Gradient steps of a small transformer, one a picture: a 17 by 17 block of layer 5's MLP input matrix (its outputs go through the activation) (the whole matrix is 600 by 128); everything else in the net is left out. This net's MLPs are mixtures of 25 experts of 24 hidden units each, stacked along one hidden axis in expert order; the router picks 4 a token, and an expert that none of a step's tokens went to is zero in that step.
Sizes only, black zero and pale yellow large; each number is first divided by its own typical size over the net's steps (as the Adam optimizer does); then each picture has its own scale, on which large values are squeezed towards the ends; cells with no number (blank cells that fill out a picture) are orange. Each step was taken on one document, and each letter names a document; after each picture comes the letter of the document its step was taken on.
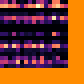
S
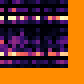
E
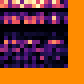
S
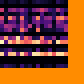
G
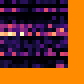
E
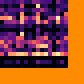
G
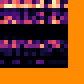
S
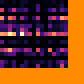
E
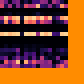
S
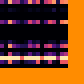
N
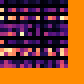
E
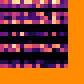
S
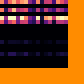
E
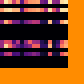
N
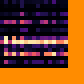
G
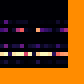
G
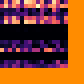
S
